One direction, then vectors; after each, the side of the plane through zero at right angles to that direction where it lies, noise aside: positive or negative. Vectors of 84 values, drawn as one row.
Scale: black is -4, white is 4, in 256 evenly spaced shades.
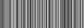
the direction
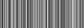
positive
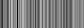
positive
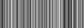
positive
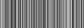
negative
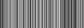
positive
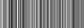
negative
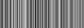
positive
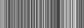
negative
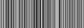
negative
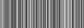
negative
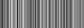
positive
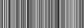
positive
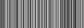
positive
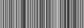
positive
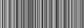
positive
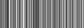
negative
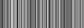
positive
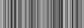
negative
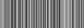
negative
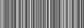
negative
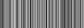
positive
